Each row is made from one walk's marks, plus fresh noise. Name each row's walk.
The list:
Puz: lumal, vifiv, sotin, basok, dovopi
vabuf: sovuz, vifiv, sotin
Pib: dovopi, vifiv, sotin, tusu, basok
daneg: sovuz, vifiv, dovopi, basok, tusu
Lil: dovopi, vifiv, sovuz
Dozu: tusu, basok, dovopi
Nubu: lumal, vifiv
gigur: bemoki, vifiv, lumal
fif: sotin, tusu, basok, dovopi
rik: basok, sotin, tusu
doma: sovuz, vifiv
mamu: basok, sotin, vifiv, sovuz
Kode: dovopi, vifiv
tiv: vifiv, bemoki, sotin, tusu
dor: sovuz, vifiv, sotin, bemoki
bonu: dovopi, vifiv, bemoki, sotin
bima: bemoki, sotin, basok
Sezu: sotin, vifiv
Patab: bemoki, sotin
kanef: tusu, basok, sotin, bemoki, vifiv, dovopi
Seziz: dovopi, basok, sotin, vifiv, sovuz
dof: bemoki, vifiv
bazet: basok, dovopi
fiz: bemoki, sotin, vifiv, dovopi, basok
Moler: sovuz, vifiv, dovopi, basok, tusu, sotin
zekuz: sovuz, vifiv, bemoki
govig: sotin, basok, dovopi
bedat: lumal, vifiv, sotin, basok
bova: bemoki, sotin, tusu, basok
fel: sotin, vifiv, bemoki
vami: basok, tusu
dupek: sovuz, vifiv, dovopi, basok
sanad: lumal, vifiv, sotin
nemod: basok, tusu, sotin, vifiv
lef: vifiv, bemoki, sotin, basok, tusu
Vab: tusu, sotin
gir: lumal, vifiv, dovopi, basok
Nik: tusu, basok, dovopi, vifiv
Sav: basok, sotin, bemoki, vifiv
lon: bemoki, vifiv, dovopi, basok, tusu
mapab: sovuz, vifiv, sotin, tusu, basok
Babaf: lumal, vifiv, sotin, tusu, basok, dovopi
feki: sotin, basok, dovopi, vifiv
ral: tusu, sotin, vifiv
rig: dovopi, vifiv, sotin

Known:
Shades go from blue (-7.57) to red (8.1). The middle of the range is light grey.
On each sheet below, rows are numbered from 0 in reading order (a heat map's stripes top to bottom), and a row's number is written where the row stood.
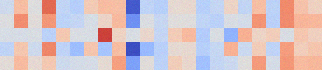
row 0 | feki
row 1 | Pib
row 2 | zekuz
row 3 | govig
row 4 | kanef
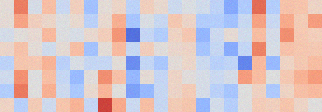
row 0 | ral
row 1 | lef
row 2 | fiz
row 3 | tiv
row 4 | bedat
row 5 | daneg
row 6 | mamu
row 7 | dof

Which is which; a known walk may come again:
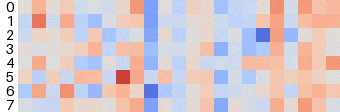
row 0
kanef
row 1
Moler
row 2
sanad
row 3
fel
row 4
Dozu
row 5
dof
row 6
Seziz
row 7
bonu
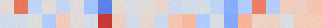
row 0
Vab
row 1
zekuz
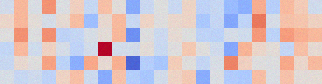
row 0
Sezu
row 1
tiv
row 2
Pib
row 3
doma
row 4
bazet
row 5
Patab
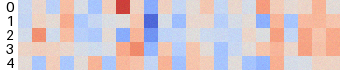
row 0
Lil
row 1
Puz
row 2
fif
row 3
lon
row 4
gigur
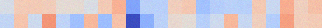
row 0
Sav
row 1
govig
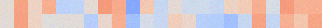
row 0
Nik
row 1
lef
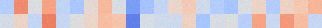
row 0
mamu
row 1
rig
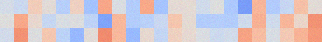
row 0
Nubu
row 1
bova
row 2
daneg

